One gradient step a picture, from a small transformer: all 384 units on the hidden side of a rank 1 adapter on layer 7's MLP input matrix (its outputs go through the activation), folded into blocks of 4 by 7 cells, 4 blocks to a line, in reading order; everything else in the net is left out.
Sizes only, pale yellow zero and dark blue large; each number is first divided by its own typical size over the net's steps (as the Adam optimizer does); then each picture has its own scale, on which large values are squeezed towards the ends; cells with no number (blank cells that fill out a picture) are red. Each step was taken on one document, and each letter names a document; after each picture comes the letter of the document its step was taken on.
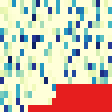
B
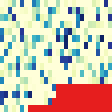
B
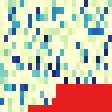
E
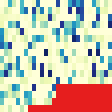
B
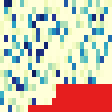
E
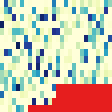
E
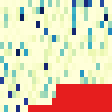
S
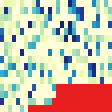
B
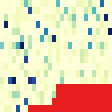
S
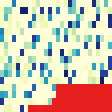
B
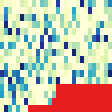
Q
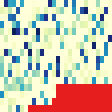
E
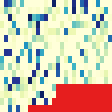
E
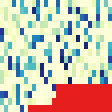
B
